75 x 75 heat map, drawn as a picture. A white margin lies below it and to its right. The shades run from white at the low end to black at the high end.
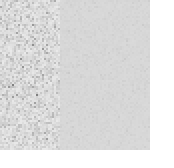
There is no overall slope. The right part is calmer, past a seam about 40% of the way across. The values are skewed, with a long tail toward high values. The grain is fine, like static. No regular stripes run through it.
